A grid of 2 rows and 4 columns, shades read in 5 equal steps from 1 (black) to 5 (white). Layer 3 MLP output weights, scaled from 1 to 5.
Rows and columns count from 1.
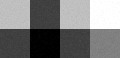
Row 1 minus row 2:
2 1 2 2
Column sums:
6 3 6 8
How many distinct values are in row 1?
3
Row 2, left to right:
2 1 2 3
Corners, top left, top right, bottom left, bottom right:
4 5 2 3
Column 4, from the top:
5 3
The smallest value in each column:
2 1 2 3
